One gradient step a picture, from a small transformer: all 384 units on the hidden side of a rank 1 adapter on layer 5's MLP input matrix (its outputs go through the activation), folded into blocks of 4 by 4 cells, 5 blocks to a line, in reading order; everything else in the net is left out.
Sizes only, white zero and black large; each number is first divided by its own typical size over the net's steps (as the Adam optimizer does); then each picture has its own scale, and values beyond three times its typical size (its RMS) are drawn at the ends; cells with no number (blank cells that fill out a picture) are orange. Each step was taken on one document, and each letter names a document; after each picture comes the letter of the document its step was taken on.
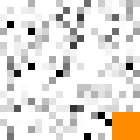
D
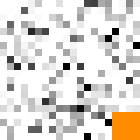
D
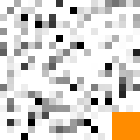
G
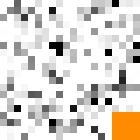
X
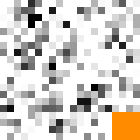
X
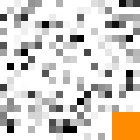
G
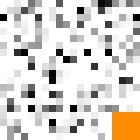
X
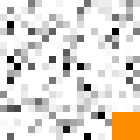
D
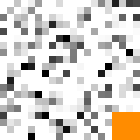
G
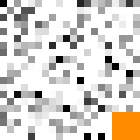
G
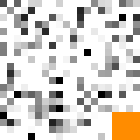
G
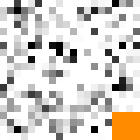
X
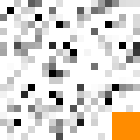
X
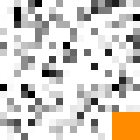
X
